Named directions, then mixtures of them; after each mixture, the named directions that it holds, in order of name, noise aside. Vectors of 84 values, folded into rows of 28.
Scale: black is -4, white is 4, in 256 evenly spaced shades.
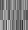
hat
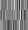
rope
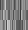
hat, rope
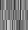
hat, rope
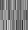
hat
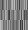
hat, rope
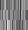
hat, rope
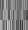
hat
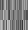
hat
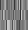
hat, rope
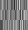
hat, rope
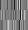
rope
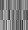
hat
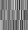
hat, rope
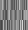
hat, rope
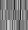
hat, rope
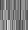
hat, rope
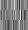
rope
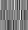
rope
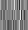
rope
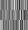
hat, rope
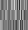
hat, rope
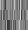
hat, rope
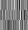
rope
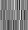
rope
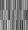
hat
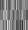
hat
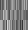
hat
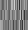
hat, rope
